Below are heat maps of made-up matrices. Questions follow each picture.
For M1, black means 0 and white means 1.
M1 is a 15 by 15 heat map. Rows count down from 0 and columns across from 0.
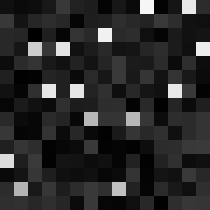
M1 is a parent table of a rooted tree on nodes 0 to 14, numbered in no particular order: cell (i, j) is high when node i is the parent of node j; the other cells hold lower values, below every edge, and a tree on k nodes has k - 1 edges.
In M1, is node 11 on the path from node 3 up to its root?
yes
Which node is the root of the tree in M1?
11
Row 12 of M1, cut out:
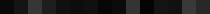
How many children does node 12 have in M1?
0
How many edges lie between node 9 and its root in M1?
4
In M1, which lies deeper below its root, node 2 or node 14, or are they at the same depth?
the same depth
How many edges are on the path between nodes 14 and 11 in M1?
6
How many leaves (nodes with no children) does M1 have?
8
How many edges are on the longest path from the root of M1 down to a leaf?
7
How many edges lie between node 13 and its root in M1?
2
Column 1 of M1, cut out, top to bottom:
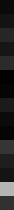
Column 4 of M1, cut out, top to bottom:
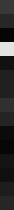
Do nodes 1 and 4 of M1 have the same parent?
no
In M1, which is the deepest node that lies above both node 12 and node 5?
6
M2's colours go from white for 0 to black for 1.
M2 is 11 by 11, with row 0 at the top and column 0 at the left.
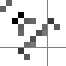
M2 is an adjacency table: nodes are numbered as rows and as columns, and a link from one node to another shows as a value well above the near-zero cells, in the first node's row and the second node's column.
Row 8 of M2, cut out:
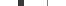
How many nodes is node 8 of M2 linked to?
1
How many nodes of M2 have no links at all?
1
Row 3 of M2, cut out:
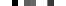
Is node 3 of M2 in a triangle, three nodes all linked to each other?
no
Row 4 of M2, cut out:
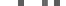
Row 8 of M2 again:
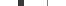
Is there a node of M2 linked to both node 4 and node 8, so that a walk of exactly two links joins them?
yes
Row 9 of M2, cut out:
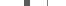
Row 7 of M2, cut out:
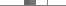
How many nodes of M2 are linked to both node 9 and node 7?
1
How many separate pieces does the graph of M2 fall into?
3
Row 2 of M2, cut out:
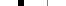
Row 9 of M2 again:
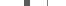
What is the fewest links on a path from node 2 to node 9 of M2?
3
